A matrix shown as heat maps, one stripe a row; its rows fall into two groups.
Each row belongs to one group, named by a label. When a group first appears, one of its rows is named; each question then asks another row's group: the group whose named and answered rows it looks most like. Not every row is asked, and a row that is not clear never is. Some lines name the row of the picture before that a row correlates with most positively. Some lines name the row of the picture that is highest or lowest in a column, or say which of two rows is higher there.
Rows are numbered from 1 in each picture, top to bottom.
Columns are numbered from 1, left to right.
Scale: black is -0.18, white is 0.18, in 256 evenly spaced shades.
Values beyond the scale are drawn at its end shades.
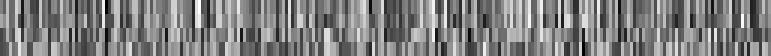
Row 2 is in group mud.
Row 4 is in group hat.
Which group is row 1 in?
mud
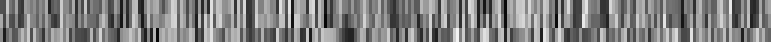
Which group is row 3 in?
hat
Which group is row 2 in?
mud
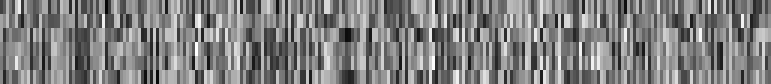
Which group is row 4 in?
hat
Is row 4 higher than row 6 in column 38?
Yes
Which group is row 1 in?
mud
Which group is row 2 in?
mud
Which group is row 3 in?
hat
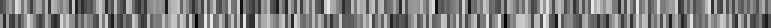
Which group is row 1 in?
hat
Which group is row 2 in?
mud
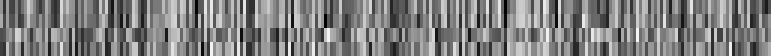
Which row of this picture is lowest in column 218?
3
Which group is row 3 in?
hat
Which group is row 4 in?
mud
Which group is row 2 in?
mud
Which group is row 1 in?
mud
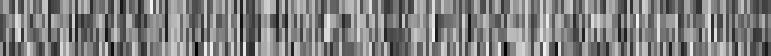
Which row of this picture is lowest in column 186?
4
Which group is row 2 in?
hat
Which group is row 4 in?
mud
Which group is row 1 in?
mud
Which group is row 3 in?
mud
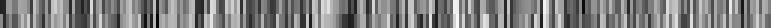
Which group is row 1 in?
hat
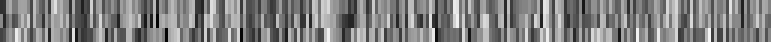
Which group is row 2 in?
hat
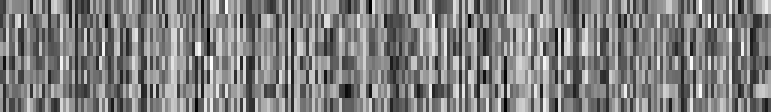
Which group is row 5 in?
mud
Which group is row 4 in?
mud
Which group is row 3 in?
mud
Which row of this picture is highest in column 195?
4
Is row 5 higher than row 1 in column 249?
No
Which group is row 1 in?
hat
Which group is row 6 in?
mud
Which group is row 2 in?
mud
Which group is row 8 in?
mud
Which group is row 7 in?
hat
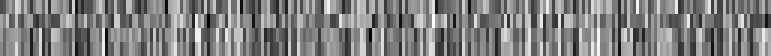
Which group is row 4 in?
hat
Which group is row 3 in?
hat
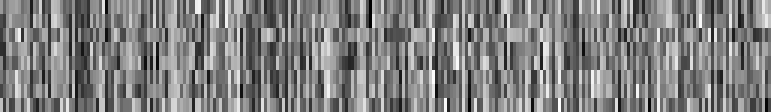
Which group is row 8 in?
mud
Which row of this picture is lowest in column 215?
1
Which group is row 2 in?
hat
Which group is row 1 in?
hat
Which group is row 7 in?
hat
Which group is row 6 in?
hat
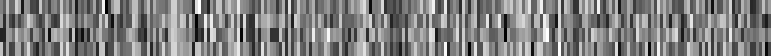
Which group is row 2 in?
mud
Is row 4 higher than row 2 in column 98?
Yes
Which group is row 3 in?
hat
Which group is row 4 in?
mud
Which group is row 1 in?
mud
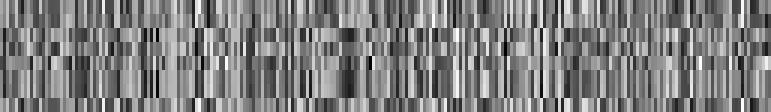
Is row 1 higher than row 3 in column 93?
No
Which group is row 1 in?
mud
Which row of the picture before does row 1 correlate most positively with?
1
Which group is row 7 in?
hat
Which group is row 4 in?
mud
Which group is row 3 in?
hat
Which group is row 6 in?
hat
